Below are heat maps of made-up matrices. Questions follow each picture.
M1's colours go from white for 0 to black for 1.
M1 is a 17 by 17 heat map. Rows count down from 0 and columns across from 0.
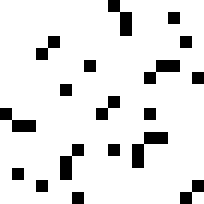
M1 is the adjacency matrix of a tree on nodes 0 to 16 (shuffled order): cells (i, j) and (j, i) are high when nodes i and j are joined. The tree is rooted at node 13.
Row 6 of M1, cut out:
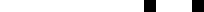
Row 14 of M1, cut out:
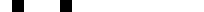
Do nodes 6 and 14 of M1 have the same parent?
no
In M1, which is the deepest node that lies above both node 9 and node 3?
12
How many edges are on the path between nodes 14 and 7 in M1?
2
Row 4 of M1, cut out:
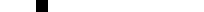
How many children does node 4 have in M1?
0
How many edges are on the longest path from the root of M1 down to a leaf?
7
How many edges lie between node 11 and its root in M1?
1
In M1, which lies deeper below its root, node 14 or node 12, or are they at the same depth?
the same depth
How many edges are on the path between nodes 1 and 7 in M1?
3
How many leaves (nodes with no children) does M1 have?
5
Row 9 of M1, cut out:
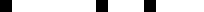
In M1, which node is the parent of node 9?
12
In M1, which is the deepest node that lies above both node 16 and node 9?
12
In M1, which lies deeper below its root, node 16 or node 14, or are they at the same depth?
node 16
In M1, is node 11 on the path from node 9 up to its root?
yes
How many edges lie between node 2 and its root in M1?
5
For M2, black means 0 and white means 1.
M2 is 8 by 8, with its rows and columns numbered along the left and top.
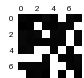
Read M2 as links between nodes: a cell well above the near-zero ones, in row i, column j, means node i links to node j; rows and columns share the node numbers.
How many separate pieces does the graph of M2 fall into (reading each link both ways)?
1
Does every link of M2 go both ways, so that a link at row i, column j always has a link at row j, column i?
no
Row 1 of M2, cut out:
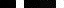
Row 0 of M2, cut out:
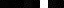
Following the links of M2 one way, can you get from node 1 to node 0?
yes
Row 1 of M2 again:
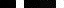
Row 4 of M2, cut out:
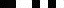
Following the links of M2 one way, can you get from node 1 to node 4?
yes
